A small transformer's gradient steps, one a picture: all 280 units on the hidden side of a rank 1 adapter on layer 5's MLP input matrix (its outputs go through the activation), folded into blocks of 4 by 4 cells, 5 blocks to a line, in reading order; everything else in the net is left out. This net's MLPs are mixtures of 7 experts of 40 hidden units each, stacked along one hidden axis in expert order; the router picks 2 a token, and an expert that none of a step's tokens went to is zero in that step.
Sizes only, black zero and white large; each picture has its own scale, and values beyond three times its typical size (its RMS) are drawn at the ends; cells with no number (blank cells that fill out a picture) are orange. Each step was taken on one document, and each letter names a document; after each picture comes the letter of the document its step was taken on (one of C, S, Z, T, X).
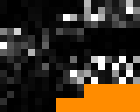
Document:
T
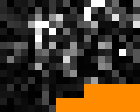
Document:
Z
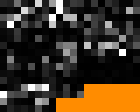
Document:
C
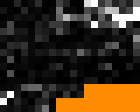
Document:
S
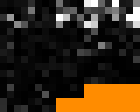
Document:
S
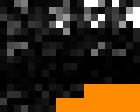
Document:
S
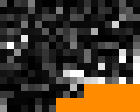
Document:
T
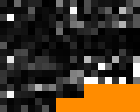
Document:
T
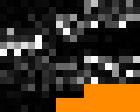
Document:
T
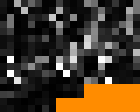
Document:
C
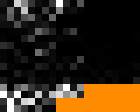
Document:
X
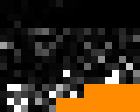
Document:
X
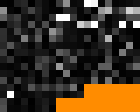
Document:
Z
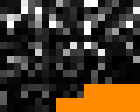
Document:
C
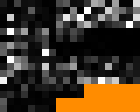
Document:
T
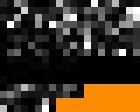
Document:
C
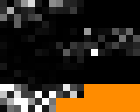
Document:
X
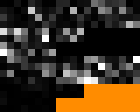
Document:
T
